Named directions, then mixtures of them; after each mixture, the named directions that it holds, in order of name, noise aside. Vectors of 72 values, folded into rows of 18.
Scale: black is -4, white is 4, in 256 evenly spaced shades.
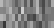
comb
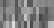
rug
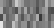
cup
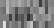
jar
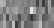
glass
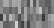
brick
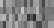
comb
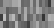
brick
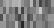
brick, jar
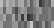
comb, cup, jar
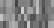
comb, rug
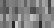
glass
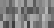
cup, glass, rug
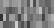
brick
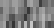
jar, rug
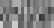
brick, cup, rug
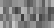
comb, cup, rug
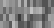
brick, glass, rug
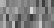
glass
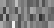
cup, glass, rug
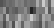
glass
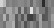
comb, glass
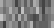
comb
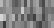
comb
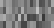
comb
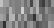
comb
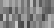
brick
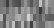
brick, jar, rug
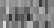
jar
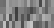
glass, jar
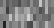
jar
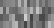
brick, rug
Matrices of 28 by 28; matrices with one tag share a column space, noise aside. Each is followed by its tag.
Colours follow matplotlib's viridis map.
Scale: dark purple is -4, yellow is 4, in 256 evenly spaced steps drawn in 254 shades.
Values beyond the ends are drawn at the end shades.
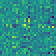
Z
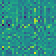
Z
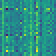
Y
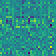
Z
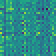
Y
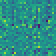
Z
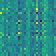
Y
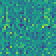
Z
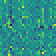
Z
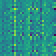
Y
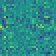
Z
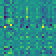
Z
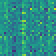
Y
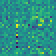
Z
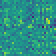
Z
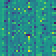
Y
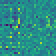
Z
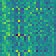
Y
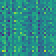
Y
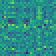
Z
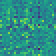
Z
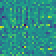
Z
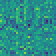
Z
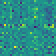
Z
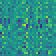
Z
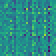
Y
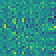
Z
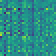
Y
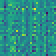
Y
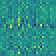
Z
